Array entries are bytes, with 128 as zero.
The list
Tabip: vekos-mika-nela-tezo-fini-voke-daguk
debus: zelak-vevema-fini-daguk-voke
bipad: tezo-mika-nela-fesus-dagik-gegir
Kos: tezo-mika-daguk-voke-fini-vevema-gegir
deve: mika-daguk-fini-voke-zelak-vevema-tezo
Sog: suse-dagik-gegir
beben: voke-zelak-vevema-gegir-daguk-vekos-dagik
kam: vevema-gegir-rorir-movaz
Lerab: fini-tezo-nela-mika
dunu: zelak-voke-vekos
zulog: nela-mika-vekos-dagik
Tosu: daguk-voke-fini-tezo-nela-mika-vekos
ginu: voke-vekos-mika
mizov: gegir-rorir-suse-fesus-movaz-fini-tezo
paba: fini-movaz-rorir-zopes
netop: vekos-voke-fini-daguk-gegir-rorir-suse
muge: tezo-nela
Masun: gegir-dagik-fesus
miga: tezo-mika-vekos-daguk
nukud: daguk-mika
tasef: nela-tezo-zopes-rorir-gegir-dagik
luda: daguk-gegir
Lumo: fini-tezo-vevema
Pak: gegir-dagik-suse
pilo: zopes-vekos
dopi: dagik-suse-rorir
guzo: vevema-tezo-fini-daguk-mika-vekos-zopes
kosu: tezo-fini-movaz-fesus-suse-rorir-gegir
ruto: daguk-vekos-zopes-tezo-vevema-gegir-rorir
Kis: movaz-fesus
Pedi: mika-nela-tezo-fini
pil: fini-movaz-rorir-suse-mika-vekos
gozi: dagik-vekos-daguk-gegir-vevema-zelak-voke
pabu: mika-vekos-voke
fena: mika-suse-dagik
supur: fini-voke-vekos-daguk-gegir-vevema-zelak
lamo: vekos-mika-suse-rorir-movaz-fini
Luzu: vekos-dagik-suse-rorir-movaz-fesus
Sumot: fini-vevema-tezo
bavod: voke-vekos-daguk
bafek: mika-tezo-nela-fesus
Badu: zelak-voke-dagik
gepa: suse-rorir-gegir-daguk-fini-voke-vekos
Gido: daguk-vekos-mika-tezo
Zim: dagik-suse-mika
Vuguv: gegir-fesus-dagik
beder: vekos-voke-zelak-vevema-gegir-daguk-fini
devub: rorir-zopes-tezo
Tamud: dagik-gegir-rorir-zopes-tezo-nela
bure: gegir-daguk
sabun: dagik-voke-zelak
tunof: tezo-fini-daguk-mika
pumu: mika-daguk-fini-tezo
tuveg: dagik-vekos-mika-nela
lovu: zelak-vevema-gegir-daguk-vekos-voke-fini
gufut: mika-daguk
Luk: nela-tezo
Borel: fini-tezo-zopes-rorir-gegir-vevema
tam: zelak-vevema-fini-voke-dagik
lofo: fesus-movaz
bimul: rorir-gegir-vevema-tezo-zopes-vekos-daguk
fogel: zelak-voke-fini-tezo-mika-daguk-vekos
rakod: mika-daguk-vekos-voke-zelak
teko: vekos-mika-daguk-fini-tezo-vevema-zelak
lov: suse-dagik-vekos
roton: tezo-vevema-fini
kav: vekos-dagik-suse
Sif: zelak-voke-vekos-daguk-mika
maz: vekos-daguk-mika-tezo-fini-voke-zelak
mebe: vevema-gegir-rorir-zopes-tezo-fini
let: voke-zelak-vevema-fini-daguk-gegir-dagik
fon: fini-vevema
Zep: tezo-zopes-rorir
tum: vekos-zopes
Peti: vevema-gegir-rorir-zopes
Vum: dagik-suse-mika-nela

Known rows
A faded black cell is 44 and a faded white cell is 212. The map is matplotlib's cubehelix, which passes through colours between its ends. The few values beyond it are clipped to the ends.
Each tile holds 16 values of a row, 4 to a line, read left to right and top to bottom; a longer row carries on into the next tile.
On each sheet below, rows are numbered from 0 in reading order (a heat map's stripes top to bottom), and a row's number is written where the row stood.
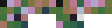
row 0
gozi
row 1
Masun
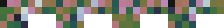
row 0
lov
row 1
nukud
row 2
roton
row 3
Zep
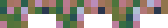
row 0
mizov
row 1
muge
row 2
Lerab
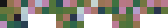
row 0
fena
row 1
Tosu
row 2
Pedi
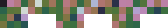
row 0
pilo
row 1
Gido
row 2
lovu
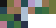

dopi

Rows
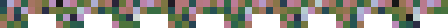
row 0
teko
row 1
pabu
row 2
Kis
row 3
Borel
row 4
Tamud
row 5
ginu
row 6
tunof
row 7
Vuguv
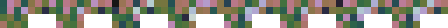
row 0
Lumo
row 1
pumu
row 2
paba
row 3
bafek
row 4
gufut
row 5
Luk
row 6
bavod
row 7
Sif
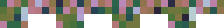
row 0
tuveg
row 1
lamo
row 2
deve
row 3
Zim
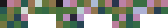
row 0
tum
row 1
dunu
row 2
Tabip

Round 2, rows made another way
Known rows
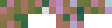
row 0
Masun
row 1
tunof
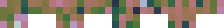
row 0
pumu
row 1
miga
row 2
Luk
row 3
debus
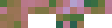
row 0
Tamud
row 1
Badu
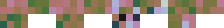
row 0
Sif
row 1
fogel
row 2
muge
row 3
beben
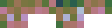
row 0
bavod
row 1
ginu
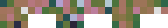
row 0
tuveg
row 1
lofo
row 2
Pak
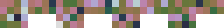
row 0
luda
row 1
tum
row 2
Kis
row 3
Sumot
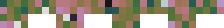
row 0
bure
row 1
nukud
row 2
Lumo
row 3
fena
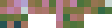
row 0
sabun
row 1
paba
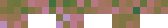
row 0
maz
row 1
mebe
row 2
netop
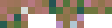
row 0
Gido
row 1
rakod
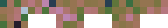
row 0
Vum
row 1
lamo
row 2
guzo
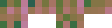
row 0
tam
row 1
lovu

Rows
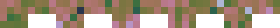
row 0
supur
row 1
teko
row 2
deve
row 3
pil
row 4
gozi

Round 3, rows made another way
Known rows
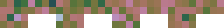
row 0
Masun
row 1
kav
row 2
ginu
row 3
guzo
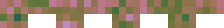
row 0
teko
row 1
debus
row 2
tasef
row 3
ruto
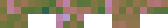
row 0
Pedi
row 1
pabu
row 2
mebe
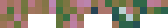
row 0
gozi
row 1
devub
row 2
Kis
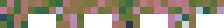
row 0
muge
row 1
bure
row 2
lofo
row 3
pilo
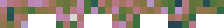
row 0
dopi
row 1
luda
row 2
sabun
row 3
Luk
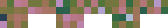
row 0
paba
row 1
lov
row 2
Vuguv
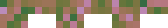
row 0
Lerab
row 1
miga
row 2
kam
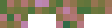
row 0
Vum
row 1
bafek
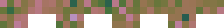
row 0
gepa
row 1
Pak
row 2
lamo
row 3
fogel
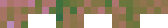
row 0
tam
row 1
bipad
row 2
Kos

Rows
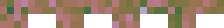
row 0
supur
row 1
Tosu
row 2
Peti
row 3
Tamud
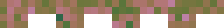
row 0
Tabip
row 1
pil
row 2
Borel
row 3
Luzu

